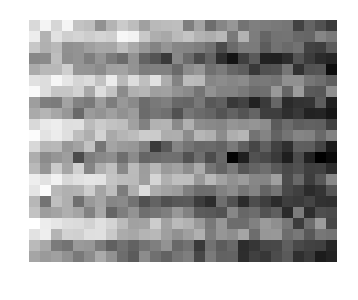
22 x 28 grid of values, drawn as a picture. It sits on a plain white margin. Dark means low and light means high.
Stripes: horizontal, repeating 5 times. Slope: up to the left. Average level on the scale: 50%. Mirror symmetry: none.
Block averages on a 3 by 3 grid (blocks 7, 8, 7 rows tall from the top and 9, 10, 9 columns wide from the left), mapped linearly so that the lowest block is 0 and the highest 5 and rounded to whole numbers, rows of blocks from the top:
531 | 420 | 420
